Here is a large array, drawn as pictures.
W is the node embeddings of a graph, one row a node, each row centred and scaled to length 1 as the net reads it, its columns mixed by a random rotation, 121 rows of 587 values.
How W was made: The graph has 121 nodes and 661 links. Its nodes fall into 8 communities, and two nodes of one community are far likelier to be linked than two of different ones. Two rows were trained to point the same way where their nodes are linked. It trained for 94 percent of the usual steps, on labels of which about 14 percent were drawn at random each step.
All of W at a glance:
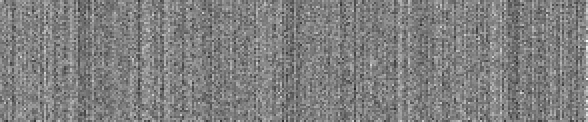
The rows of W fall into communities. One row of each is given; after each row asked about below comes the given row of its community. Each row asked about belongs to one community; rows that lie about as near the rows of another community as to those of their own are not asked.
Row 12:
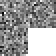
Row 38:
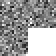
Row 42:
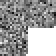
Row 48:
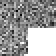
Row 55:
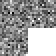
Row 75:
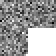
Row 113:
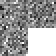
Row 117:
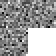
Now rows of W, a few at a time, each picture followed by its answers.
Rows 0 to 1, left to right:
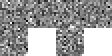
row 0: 42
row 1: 75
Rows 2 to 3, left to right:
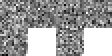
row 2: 75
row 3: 42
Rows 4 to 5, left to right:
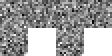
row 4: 48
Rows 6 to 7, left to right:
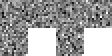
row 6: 113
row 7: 113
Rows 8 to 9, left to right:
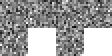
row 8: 42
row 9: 42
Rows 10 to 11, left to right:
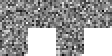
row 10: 42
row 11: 55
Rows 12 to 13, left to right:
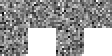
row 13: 113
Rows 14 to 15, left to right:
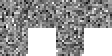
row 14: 117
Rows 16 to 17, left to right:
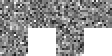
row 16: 48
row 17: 12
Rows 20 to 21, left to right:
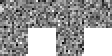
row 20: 42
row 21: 38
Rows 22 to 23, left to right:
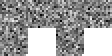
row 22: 113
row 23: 75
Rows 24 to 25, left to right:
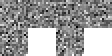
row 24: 117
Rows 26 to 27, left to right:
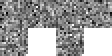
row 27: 42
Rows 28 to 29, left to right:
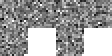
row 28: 117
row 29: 42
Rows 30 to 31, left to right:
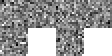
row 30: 42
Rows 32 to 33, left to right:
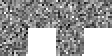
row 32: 113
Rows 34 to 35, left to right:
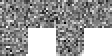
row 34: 117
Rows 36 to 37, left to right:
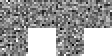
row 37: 42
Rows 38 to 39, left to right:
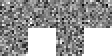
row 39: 38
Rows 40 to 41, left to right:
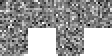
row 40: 12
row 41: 48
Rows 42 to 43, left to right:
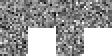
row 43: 12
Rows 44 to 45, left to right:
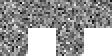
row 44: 75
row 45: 113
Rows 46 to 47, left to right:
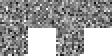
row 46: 113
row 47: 55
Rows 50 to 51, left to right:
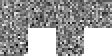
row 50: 48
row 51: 38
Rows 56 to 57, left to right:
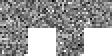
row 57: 113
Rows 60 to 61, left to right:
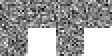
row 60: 113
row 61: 38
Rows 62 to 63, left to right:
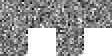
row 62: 75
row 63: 38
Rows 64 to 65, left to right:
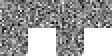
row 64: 75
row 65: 38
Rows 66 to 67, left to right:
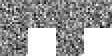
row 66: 113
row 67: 48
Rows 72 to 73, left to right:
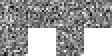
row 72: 113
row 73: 48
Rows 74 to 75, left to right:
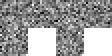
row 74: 12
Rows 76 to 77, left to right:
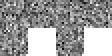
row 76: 12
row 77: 38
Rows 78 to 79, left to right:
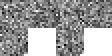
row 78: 12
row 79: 42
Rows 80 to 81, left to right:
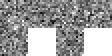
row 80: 75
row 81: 117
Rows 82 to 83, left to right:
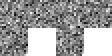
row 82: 113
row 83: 75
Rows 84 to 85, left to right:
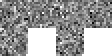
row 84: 75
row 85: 12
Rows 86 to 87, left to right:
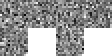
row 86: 55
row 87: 48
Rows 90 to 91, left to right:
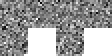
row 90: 113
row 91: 12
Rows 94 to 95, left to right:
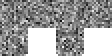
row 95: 117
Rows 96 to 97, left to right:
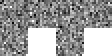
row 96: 42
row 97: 12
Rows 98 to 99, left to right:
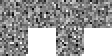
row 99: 42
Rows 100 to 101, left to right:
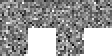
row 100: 55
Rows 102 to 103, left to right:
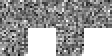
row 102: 48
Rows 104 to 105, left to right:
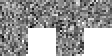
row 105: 12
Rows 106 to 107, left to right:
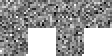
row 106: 42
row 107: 75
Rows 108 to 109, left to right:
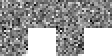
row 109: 12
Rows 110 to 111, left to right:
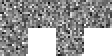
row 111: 48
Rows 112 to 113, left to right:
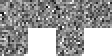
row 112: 55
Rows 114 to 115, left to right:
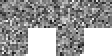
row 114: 55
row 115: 113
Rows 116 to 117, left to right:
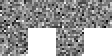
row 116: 12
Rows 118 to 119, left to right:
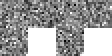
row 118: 117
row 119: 48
